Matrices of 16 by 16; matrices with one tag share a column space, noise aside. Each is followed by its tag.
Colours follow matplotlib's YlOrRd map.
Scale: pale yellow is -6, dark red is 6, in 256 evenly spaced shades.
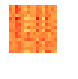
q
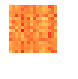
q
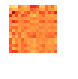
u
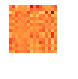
u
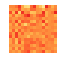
u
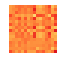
q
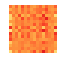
q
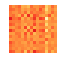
q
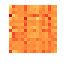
q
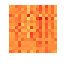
q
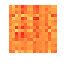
q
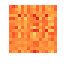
q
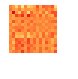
u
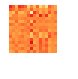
u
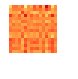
u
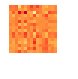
u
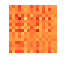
q
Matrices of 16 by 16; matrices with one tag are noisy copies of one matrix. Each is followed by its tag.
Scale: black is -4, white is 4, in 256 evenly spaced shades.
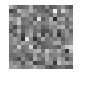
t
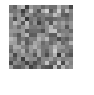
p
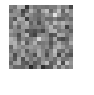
p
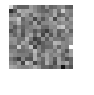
t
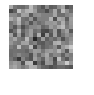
t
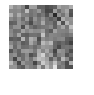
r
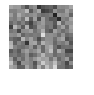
r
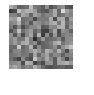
t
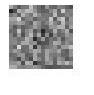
t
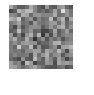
t
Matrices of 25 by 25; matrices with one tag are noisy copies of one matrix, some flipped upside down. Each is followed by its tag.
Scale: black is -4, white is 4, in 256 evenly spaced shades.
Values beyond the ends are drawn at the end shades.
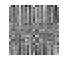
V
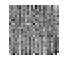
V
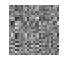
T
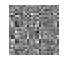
T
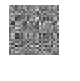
T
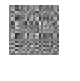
T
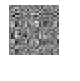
T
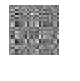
T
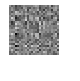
T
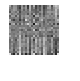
V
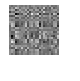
T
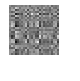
T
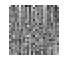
V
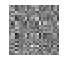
T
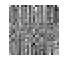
V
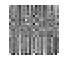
V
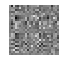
T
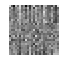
V
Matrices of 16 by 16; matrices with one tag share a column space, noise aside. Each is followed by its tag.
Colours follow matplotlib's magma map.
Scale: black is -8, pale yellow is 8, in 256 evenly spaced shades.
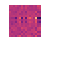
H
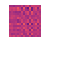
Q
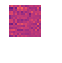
Q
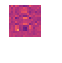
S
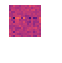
H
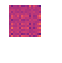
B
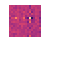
H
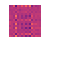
B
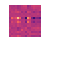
H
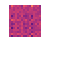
B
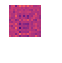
B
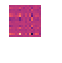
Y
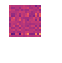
Y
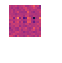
H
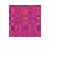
S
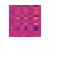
S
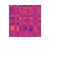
S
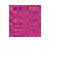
Q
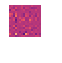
Y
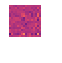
Y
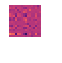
Y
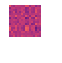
S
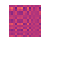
Q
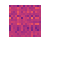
S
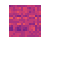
S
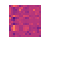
S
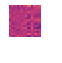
B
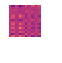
B
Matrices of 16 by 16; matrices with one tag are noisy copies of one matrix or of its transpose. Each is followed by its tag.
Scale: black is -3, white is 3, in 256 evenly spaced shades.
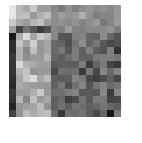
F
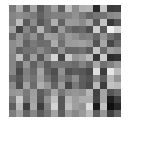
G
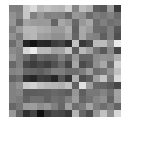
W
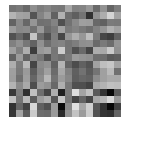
G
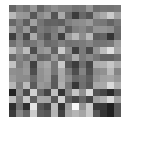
G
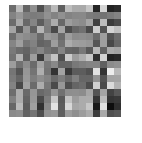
G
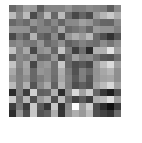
G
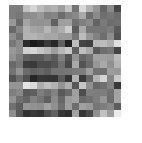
W
